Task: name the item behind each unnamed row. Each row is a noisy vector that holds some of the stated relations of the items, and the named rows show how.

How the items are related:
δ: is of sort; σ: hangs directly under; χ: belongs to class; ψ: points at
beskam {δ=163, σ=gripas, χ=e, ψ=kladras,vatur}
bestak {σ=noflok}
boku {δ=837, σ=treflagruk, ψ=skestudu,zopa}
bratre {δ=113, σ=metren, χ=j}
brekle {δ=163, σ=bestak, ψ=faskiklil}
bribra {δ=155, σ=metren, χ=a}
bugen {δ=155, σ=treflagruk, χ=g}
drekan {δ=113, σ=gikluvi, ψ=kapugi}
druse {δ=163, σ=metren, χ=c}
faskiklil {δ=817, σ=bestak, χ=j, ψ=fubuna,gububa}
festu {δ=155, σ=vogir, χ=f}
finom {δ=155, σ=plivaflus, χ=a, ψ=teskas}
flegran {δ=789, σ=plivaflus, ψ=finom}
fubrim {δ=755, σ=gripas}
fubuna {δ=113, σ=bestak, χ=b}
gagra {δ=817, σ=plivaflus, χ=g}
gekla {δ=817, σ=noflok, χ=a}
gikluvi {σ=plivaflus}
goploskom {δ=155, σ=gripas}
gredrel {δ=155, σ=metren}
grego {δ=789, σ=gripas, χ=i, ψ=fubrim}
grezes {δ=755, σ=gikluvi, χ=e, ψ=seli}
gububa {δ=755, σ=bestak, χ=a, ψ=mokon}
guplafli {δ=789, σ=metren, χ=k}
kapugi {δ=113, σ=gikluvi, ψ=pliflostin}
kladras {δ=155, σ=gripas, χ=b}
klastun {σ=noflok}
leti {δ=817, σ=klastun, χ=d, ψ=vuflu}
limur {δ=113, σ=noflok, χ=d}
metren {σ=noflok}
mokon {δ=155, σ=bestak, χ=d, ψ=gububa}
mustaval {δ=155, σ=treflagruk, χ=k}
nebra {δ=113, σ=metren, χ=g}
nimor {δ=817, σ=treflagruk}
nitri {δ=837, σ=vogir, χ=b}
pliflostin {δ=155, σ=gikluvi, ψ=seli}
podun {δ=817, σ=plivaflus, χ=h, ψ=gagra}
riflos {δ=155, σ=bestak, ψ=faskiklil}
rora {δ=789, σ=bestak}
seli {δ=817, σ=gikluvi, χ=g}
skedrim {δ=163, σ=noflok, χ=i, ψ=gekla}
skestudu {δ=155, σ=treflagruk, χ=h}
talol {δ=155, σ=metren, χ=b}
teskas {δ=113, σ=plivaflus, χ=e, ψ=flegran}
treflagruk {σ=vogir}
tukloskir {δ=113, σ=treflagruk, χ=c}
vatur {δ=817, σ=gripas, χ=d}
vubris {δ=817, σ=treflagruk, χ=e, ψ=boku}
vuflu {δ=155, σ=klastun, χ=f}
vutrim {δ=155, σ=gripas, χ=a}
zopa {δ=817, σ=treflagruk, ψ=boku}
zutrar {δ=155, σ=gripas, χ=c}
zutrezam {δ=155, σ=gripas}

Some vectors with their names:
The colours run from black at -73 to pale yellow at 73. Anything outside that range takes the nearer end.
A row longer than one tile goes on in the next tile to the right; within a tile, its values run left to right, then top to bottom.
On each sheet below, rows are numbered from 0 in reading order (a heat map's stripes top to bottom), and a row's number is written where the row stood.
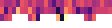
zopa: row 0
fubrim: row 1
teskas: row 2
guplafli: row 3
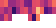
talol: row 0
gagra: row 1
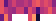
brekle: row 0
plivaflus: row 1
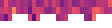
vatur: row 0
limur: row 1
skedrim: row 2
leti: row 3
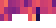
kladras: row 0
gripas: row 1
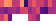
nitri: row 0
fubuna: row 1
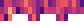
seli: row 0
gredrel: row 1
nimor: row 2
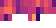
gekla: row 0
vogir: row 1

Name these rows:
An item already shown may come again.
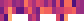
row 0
bugen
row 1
grego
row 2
finom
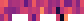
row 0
kladras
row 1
vatur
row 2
bratre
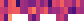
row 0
finom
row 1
skestudu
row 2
fubuna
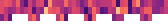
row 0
nimor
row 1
boku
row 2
rora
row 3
tukloskir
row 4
gububa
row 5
bribra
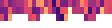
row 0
druse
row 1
flegran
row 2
faskiklil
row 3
zopa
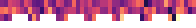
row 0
podun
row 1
pliflostin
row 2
mustaval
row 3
zutrar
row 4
grezes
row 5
mokon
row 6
teskas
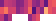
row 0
vutrim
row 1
zopa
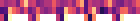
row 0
vubris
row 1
druse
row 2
vubris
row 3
nebra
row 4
beskam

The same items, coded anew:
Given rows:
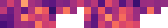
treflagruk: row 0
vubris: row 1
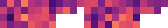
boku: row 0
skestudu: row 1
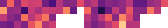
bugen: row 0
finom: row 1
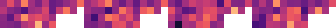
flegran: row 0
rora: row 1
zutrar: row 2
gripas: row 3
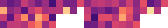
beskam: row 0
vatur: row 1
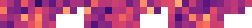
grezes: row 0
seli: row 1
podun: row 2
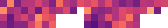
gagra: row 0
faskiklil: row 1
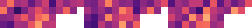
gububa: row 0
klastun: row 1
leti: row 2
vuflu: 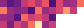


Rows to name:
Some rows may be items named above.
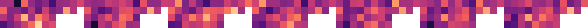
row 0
teskas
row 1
zutrar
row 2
grego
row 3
gububa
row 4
druse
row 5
tukloskir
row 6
limur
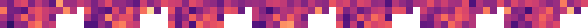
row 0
druse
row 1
bratre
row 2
skestudu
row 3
talol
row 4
skestudu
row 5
mokon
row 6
seli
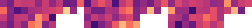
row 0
kladras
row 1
gekla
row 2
seli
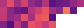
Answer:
mustaval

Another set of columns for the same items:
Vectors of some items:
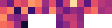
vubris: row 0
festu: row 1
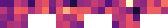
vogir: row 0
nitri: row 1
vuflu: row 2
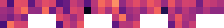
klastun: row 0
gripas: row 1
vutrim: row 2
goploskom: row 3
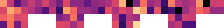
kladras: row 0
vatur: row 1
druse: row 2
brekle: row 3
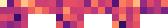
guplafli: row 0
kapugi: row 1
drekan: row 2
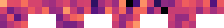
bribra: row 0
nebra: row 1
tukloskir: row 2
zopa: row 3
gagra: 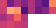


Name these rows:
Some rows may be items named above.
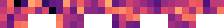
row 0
tukloskir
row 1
skedrim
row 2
bugen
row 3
nebra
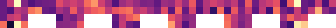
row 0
podun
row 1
gekla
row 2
bugen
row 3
grego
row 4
grego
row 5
skestudu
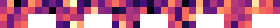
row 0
tukloskir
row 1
skestudu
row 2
mokon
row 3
fubuna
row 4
bratre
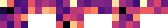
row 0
gububa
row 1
podun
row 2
faskiklil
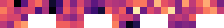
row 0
zutrar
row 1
leti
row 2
beskam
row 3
mustaval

